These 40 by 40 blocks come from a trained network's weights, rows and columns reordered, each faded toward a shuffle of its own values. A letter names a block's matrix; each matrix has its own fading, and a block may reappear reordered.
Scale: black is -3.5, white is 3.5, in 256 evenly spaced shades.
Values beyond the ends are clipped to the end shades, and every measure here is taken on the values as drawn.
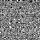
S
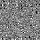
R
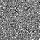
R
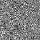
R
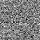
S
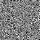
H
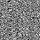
R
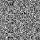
R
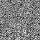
R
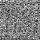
S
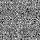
S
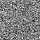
H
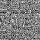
S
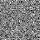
H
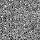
H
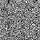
R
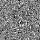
H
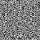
R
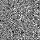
H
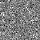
H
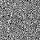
H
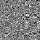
R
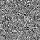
R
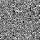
H
